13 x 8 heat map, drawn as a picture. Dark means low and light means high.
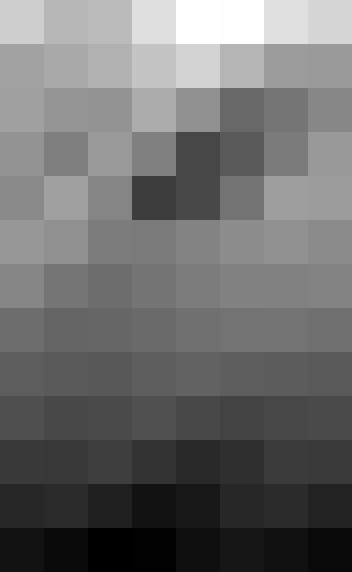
The top middle is the ninth with the highest average. The field climbs toward the top. Values change most from cell to cell in the top middle. The bottom part is calmer, past a seam about 40% of the way down.
